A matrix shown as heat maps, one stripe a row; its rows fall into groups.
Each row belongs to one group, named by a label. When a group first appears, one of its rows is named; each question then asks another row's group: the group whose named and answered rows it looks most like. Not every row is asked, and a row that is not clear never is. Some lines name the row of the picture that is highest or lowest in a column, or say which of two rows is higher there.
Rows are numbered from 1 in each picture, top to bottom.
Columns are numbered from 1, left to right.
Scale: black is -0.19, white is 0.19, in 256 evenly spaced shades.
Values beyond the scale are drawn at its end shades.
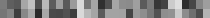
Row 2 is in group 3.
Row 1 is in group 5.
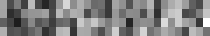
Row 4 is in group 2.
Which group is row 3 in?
3
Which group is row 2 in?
5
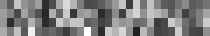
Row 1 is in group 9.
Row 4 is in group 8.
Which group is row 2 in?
2
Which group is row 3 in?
5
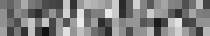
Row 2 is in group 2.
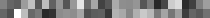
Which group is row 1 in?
5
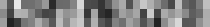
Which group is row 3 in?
5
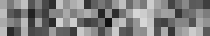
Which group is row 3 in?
9
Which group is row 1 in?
9
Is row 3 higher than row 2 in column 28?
No
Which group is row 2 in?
2
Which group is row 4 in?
2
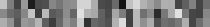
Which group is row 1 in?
2
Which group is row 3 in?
9
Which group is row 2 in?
3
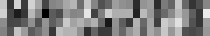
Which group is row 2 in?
8
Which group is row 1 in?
8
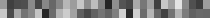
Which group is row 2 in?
9
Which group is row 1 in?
3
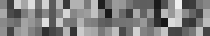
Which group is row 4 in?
2
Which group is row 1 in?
5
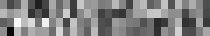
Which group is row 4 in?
5
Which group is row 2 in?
2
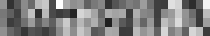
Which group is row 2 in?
3
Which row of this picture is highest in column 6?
1
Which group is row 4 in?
2
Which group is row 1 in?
5
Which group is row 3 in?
3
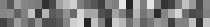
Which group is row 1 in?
9
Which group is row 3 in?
9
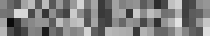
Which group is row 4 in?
8
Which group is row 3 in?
5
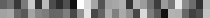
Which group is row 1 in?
3
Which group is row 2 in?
8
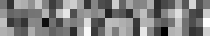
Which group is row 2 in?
3
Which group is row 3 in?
8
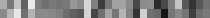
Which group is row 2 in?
8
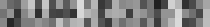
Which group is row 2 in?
3
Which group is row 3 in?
5
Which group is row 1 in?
5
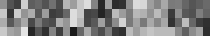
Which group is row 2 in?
9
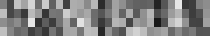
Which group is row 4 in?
2
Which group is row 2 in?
8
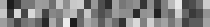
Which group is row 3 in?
2
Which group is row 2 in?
8
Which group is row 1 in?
5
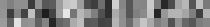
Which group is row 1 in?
9
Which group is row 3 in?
9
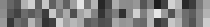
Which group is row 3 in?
5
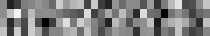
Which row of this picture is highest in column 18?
2
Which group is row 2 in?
8
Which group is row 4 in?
8
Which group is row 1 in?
5
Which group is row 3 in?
3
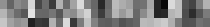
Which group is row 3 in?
2
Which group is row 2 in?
8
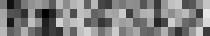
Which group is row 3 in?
5
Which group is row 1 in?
5
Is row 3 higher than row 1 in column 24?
No
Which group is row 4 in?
2
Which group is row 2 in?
3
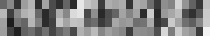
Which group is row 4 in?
3
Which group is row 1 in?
3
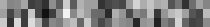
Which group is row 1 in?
2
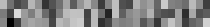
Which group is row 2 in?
9
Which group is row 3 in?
5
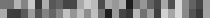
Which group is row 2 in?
3
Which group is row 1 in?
3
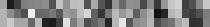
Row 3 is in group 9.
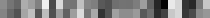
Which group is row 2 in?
5
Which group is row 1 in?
5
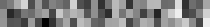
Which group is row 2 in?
5
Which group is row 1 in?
9
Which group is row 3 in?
3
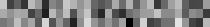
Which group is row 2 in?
2
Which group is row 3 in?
3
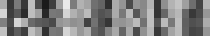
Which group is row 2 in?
8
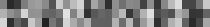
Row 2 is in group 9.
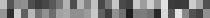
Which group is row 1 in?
2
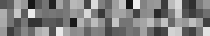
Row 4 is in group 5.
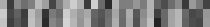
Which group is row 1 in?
9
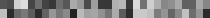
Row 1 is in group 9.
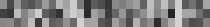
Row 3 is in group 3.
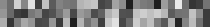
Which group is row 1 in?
3
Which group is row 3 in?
2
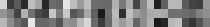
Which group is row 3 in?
8
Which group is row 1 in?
8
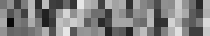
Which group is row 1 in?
3
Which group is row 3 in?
5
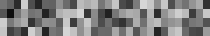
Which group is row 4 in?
8
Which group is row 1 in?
2
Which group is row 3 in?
2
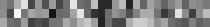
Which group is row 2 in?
9
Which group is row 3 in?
2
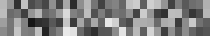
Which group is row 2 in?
8
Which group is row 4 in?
9
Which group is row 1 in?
2
